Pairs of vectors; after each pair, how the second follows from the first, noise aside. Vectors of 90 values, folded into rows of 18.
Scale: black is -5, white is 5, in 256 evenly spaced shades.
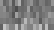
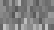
copied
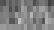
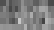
copied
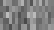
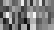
scaled up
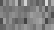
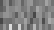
shuffled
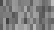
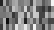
scaled up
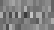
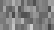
shuffled
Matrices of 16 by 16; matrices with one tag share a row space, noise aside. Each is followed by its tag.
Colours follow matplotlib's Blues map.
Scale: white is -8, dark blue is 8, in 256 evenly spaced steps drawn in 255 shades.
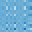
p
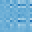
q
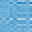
q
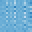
p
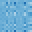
p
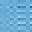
q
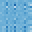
p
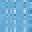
p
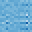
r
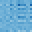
q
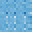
p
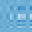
q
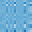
p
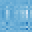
r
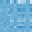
q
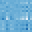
r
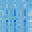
p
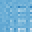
q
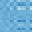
q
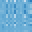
p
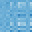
q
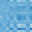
q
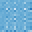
p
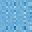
p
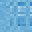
q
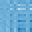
q
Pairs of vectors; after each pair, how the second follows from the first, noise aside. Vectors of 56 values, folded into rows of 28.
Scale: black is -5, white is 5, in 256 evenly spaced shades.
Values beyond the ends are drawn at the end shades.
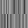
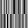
scaled up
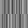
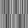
sign-scrambled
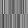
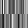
scaled up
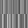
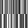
scaled up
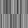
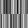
scaled up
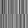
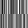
scaled up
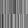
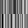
scaled up
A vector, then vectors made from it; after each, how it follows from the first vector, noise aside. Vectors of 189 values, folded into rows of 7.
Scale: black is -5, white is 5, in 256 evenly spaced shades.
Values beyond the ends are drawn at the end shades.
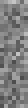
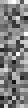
scaled up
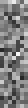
scaled up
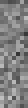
negated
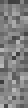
negated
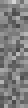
copied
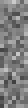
copied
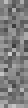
reversed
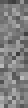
negated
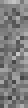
copied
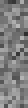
negated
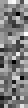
scaled up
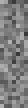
sign-scrambled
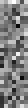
scaled up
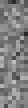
negated
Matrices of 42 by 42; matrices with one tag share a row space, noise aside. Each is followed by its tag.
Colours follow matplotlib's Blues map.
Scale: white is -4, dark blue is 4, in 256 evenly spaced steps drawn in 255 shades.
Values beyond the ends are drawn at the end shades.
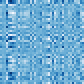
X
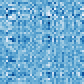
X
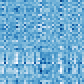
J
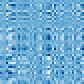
X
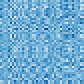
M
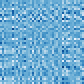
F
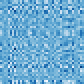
M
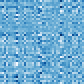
J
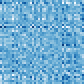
F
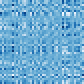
F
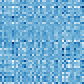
F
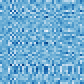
M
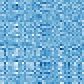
J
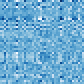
J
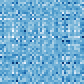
F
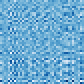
M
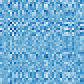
M
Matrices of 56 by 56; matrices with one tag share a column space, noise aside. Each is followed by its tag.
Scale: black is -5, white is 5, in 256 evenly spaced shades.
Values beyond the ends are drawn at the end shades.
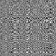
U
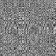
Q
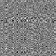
U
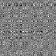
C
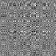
C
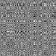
C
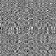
Q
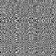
U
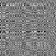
C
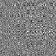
C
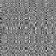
Q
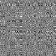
C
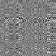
U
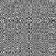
U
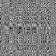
Q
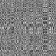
Q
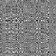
U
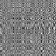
Q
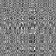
Q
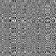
U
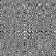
C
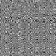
U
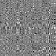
Q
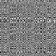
U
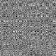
C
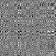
C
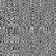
Q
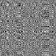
C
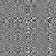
U
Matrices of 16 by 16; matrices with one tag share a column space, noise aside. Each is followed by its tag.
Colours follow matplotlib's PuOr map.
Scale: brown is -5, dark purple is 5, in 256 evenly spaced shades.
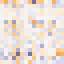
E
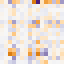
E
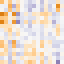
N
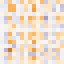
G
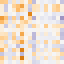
G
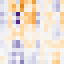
N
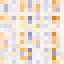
G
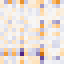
E
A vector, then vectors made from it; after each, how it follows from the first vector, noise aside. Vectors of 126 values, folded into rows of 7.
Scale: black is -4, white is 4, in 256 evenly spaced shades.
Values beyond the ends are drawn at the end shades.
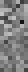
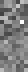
negated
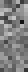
copied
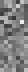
negated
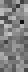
copied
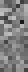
copied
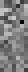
copied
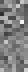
negated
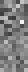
negated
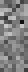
copied
